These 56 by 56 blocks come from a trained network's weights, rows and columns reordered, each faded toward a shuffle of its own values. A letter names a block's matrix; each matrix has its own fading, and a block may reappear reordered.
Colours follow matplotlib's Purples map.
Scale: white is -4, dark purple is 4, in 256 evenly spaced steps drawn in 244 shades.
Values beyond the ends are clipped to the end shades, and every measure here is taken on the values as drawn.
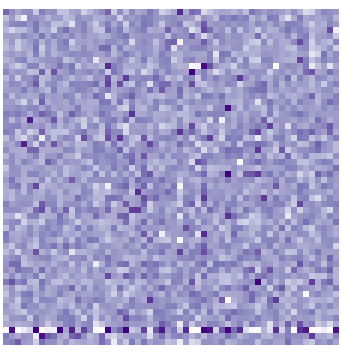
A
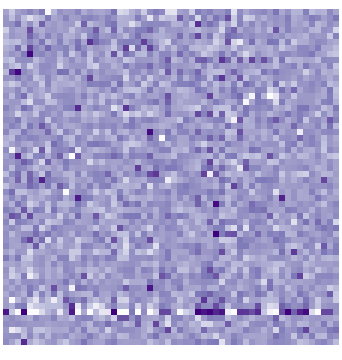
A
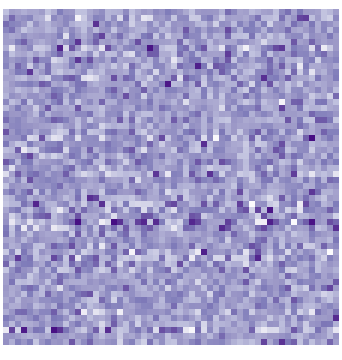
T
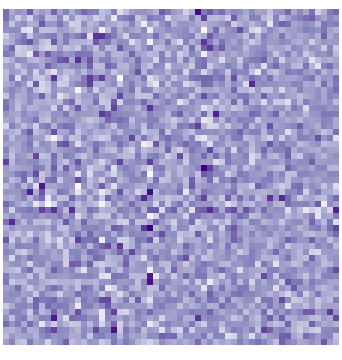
A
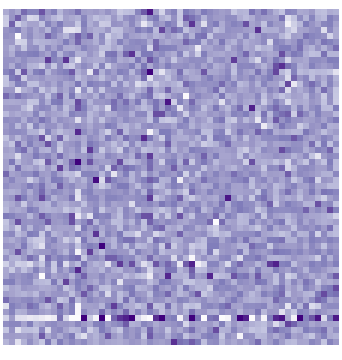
A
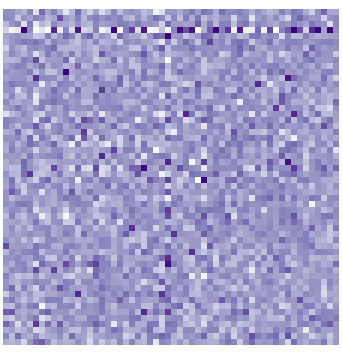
A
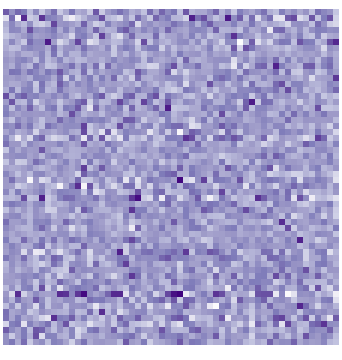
T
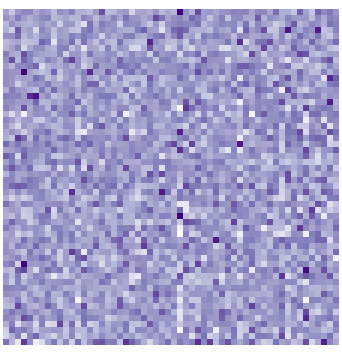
A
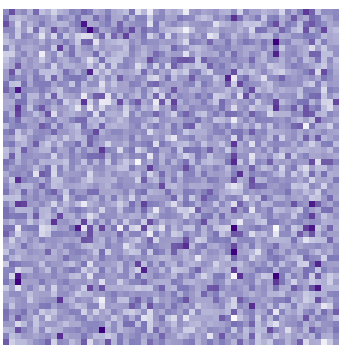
A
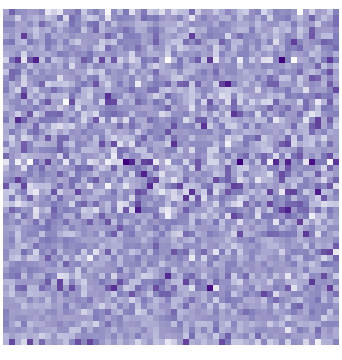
T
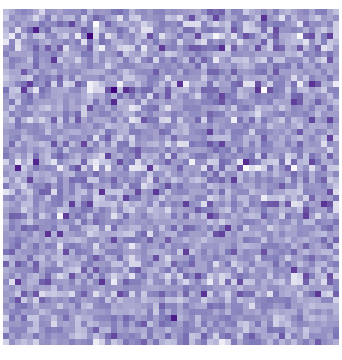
T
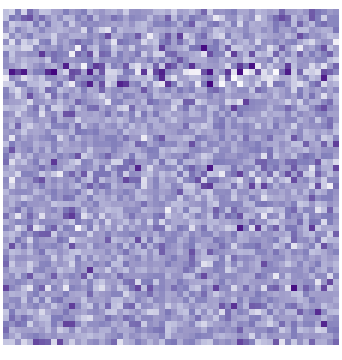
T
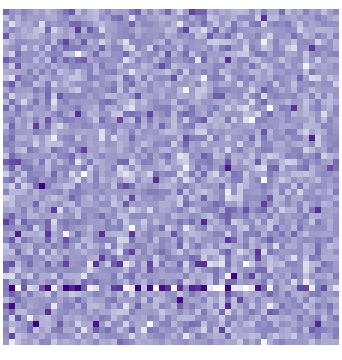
A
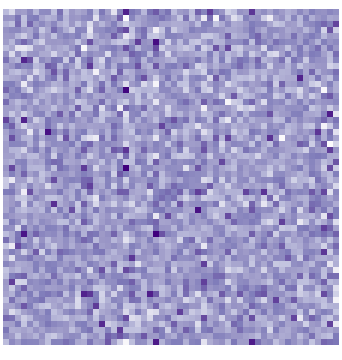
A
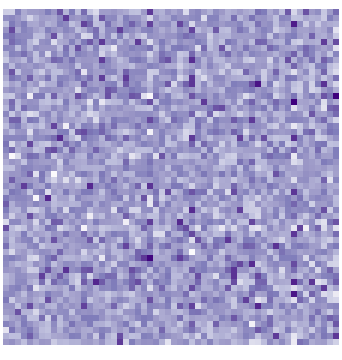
A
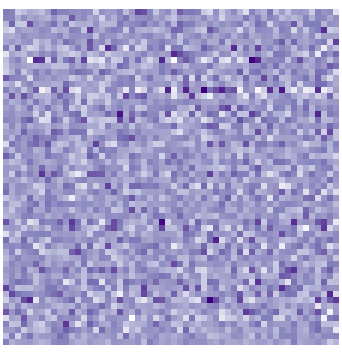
T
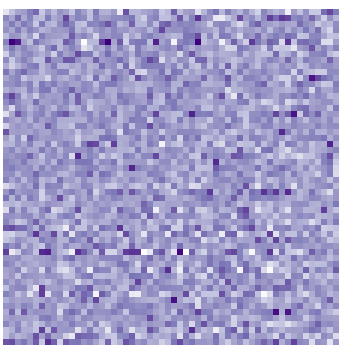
T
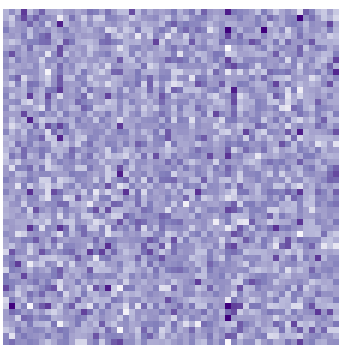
A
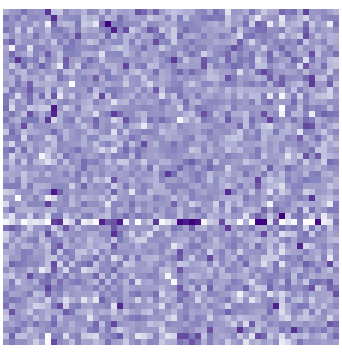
A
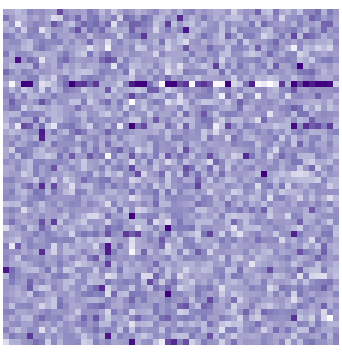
A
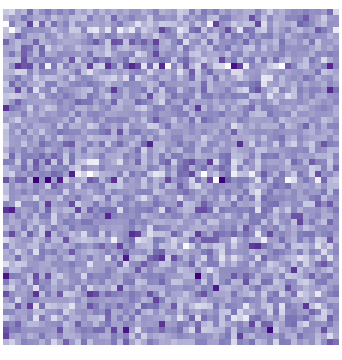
T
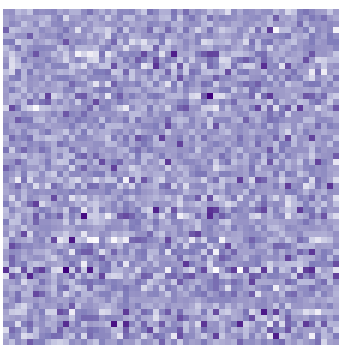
T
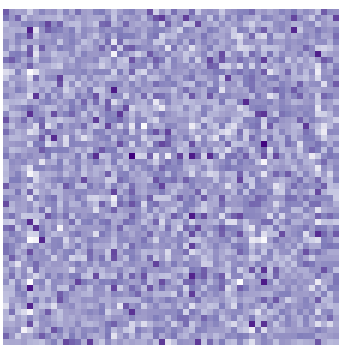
A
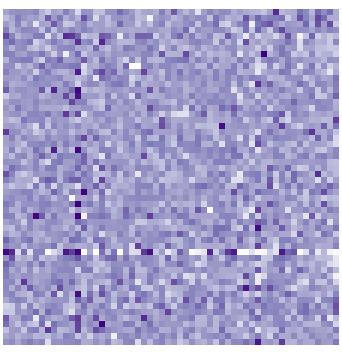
A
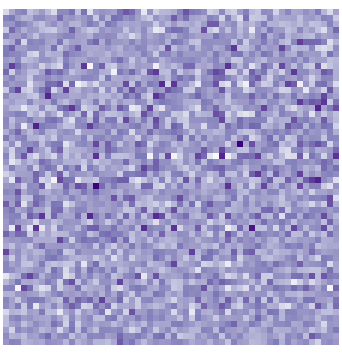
T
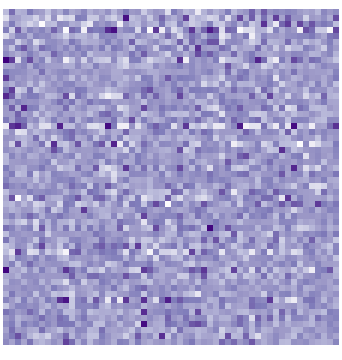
T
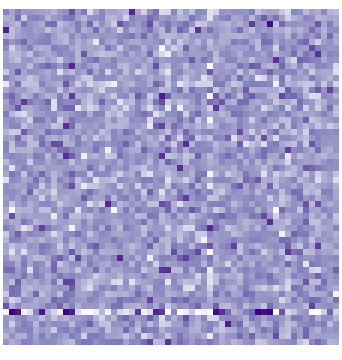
A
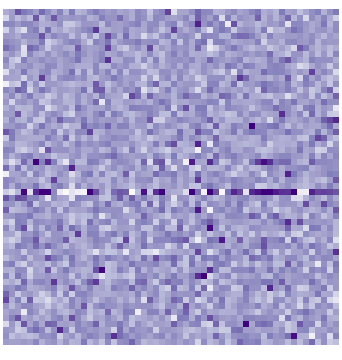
A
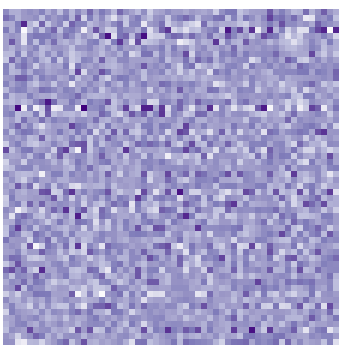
T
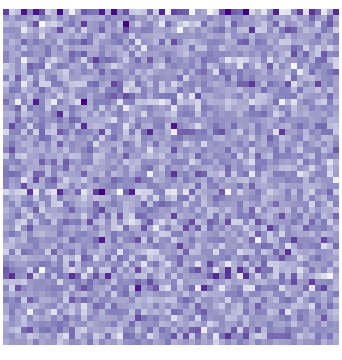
T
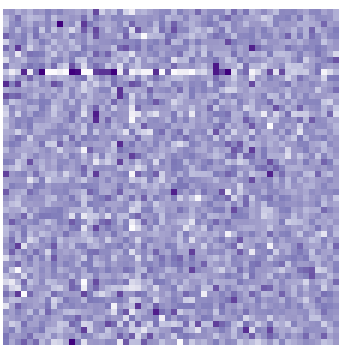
A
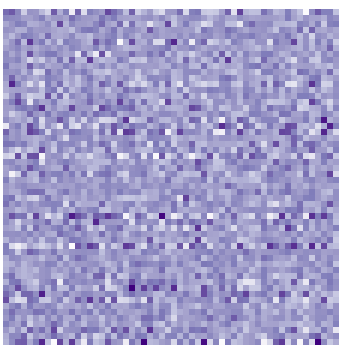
T
